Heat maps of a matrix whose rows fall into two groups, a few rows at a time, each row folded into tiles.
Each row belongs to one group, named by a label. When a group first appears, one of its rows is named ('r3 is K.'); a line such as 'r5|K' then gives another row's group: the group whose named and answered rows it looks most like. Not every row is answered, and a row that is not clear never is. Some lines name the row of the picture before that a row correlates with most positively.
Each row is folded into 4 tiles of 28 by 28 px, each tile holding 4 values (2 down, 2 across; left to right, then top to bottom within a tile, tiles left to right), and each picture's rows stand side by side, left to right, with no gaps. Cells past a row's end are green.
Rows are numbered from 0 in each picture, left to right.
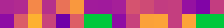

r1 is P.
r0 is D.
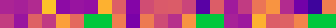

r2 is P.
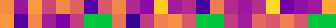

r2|P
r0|D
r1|P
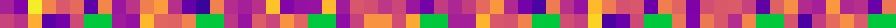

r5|D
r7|P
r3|P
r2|P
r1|P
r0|D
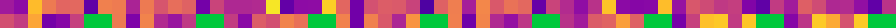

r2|P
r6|P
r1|D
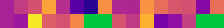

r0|P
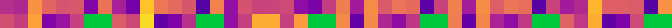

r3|D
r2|P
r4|D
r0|D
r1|D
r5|D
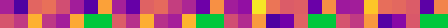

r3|D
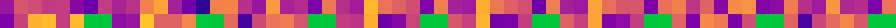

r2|P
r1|P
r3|D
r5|D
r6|D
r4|D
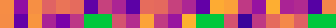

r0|D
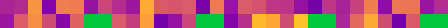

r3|D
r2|P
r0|D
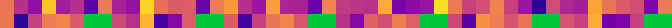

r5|D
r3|P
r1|D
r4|P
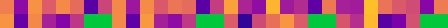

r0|D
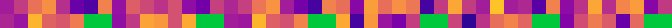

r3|D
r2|P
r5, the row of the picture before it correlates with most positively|3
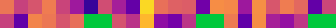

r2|D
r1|D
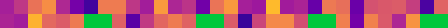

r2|P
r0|P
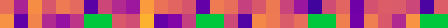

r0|D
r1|D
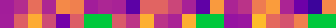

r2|P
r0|D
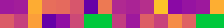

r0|D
